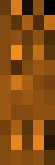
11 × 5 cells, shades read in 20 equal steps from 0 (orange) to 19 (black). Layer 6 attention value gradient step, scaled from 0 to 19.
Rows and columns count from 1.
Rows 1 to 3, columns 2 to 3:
2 17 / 12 6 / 8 11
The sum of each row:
57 44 49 35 46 35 39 41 46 38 46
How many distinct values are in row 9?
5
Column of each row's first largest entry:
5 4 5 5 2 5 5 2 5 5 5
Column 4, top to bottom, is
8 13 8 4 7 9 8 8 4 1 8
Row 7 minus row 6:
0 5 1 -1 -1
